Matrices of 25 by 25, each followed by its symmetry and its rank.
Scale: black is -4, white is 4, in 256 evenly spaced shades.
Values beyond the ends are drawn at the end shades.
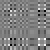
symmetric, rank one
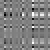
neither, rank one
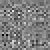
neither, rank five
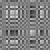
symmetric, rank one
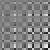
symmetric, rank one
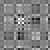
symmetric, rank two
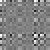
symmetric, rank two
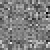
neither, rank five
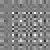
symmetric, rank two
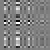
neither, rank one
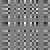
neither, rank one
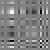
symmetric, rank one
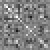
symmetric, rank five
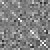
symmetric, rank five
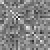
symmetric, rank five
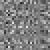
neither, rank five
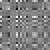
symmetric, rank two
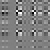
neither, rank one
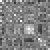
symmetric, rank five
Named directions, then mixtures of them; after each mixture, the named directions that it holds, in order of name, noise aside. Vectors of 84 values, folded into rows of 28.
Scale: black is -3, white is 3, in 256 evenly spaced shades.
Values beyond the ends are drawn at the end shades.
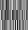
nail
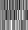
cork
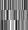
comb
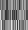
cork, nail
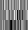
comb, cork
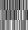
cork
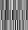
nail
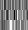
comb, cork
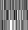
comb, cork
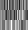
cork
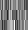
comb, nail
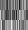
cork, nail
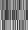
cork, nail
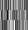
comb, nail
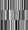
comb, cork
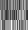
cork, nail
